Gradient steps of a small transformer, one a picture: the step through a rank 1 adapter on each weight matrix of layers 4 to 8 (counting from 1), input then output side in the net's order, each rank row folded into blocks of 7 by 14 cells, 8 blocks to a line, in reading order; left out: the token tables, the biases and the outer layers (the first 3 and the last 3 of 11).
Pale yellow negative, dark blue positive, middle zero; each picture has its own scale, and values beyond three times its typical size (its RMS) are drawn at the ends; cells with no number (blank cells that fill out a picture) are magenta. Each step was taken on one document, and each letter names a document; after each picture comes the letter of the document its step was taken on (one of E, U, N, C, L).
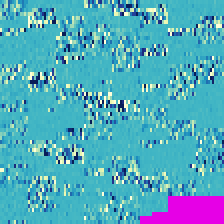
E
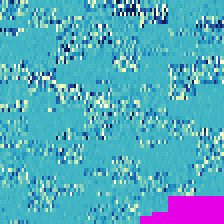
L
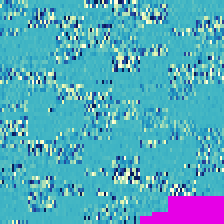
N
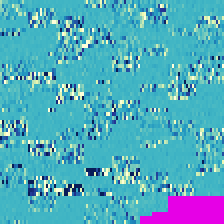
N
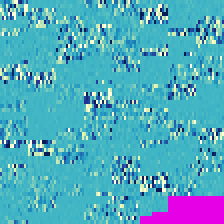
E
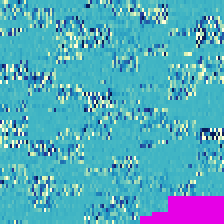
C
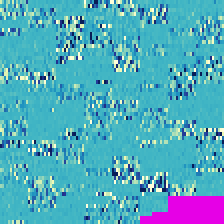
E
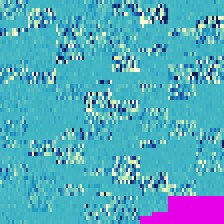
E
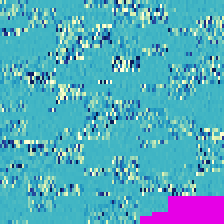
N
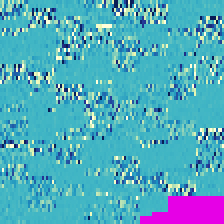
L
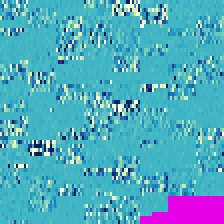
E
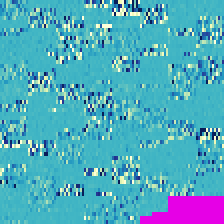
C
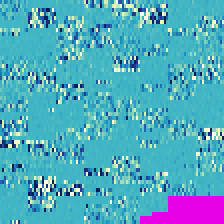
N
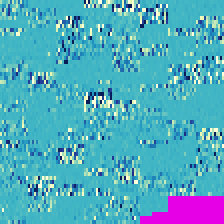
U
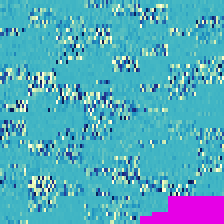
C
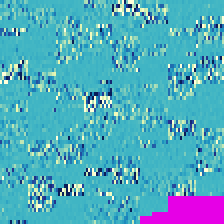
U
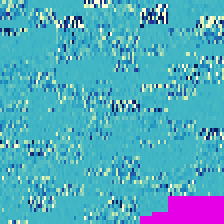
U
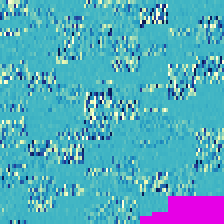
U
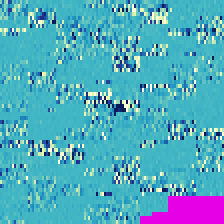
E
